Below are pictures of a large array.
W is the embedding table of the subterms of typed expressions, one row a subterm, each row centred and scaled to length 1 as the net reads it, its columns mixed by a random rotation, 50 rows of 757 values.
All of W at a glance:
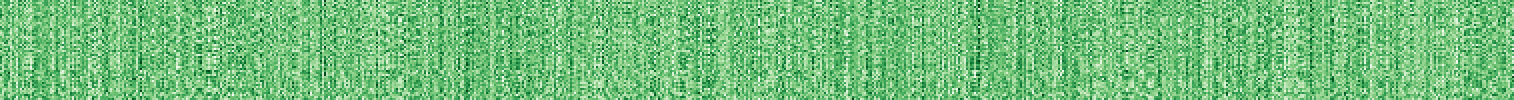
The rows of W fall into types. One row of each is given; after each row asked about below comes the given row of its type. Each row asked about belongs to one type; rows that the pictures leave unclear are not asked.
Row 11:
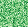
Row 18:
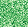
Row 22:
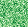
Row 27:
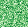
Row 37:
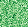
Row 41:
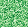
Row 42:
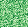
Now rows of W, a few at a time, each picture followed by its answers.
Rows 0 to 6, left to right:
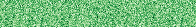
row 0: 37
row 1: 11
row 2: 37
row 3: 22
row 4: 18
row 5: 37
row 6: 11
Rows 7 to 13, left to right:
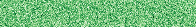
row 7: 37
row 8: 41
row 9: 27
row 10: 27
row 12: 22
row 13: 18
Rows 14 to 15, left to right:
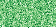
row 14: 37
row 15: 27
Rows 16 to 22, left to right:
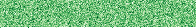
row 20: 27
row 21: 42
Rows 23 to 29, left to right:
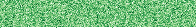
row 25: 11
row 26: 22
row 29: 41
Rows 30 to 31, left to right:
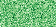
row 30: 37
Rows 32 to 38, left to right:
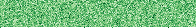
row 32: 41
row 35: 42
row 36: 37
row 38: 27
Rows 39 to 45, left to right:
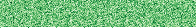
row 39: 11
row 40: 27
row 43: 41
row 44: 22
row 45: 41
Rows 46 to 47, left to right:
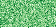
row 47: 42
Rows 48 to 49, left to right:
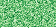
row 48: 41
